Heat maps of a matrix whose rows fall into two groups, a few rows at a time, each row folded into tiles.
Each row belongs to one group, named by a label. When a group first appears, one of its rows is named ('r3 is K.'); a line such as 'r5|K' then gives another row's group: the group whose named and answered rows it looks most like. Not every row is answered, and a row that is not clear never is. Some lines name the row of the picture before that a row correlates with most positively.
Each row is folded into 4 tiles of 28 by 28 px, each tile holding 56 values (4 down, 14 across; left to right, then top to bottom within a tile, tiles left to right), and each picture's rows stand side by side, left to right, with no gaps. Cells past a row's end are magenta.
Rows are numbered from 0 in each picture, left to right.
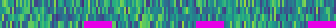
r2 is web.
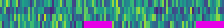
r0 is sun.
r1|web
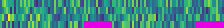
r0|web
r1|web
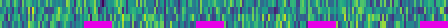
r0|sun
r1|web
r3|web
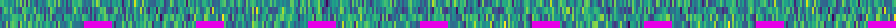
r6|sun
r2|sun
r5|web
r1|sun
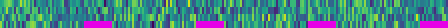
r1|web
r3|web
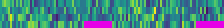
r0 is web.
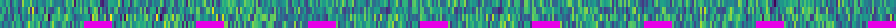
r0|sun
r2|web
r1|sun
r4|sun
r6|sun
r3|sun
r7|web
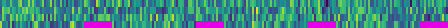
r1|sun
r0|web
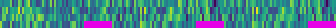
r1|sun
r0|web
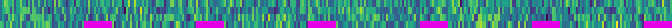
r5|sun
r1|sun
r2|sun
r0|web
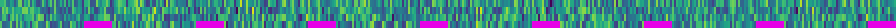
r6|sun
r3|web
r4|sun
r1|web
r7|sun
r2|sun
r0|web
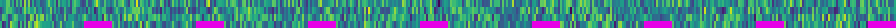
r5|web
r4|web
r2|web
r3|sun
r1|web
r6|sun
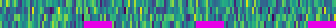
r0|sun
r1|sun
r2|sun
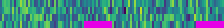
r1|sun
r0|web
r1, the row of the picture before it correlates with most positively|1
